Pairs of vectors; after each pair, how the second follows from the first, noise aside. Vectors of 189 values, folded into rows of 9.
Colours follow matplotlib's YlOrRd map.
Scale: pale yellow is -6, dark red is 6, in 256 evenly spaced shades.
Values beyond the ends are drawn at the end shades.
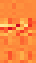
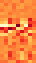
scaled up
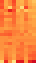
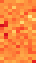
shuffled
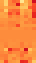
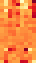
scaled up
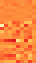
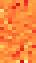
shuffled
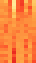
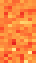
shuffled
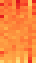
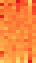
copied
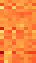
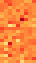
shuffled
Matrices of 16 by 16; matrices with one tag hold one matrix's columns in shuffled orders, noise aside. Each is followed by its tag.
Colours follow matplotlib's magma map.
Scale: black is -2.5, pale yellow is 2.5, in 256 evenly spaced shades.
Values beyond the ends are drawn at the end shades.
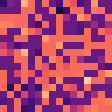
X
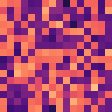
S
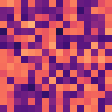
S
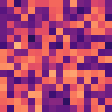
S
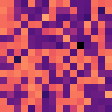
S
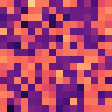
S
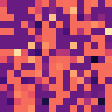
S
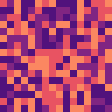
S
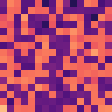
X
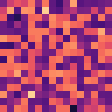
X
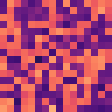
S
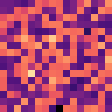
X
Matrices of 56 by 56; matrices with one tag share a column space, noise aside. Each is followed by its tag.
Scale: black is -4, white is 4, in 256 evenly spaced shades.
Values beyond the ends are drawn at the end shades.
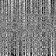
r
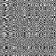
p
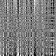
r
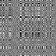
p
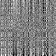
r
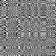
p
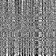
r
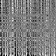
r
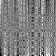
r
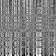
r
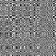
p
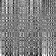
r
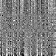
r
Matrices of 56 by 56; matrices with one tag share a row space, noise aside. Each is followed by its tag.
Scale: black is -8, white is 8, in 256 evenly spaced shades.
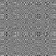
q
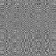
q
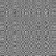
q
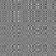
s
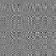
s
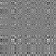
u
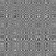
q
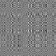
s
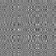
s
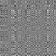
u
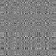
q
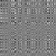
u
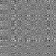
u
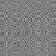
q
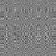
q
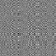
s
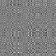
s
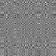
q
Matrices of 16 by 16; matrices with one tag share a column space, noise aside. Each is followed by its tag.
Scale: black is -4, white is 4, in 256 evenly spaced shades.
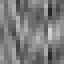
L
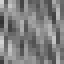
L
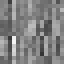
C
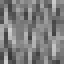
L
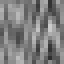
L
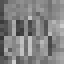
C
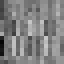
C
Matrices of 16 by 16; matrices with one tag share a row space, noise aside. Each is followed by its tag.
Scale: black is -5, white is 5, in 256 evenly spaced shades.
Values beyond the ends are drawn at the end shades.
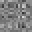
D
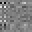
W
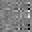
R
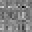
D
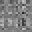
D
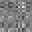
D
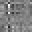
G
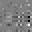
R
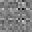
D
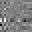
W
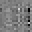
R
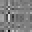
G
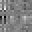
W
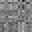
D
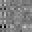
W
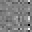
R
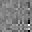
R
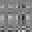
D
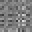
D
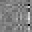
R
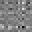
D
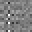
G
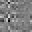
G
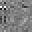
W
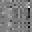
R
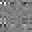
W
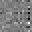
R
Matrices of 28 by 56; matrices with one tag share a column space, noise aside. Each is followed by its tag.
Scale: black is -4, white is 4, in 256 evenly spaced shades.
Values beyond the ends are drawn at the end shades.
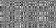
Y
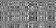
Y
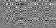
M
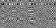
M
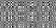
Y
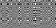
M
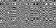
M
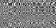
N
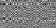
M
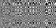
N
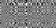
N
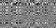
N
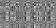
Y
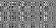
Y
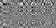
N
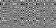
M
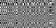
N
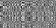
Y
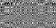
N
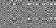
M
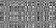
Y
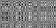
Y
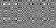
M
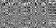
N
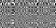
N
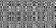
Y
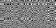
M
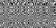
N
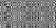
Y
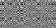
M
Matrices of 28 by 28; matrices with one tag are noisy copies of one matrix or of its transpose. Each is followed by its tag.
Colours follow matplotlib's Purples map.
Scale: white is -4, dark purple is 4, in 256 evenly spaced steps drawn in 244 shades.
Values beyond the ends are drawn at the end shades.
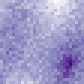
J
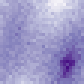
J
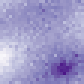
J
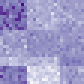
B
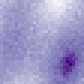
J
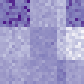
B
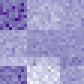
B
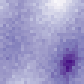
J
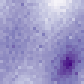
J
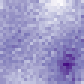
J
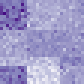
B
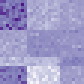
B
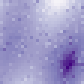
J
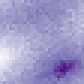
J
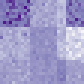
B
